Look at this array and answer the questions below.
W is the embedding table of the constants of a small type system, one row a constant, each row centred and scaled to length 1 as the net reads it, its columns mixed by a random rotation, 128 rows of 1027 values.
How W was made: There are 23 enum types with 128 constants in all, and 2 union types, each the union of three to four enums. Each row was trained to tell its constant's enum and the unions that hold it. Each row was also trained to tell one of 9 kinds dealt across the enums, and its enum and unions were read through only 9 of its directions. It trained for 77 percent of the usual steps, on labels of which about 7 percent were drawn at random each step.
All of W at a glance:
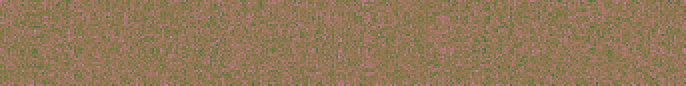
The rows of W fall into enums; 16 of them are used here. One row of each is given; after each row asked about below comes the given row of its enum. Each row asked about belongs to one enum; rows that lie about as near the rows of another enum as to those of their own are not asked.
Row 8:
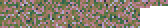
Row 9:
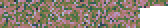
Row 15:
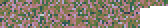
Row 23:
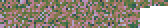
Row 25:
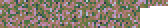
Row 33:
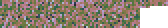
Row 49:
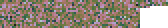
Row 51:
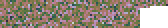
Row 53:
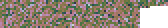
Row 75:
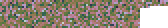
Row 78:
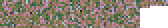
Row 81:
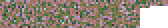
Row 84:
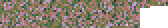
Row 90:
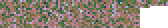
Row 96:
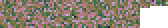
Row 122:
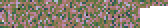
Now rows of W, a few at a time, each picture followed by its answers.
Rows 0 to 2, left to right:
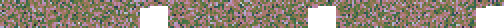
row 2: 81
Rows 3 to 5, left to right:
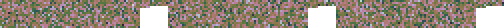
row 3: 49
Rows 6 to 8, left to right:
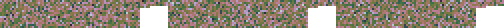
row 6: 81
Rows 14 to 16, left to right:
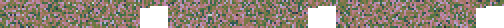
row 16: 122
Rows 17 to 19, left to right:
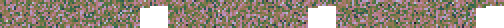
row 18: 96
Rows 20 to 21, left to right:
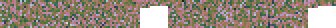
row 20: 9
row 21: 9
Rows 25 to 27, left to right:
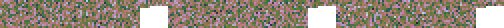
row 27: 15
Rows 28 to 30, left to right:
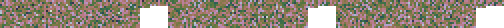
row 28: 81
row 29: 90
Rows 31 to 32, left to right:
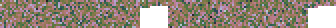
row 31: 25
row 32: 49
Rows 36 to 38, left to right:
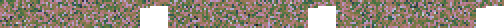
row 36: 51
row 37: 81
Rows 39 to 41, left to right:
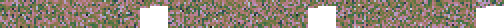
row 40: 23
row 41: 75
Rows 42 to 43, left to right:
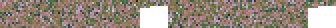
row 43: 122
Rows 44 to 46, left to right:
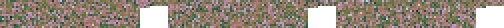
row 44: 9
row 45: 49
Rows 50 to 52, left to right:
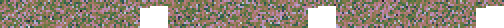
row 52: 8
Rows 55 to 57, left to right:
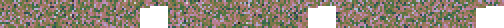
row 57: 25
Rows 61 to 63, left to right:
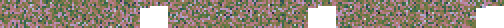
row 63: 8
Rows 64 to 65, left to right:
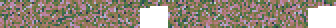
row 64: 53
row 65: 51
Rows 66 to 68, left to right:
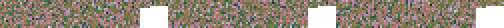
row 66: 96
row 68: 33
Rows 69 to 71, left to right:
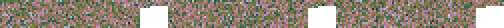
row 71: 90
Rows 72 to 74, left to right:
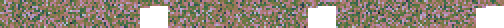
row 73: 75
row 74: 78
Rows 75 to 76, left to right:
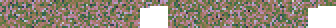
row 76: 8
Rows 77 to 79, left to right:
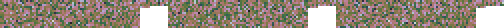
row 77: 25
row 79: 25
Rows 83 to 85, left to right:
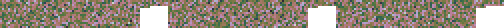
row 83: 96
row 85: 90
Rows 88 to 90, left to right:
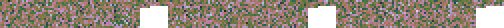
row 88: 51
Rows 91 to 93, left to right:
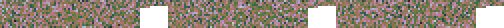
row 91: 49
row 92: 9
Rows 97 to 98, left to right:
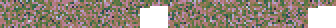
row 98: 81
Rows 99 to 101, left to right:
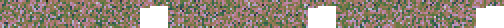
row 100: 23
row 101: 90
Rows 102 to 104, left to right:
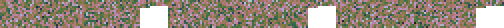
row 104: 51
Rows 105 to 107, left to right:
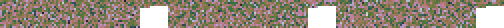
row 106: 75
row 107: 15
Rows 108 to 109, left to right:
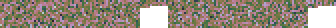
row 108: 122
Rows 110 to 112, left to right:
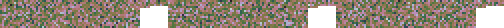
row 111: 9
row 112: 25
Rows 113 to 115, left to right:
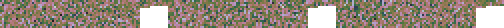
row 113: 122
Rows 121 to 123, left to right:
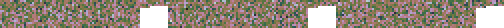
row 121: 90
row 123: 53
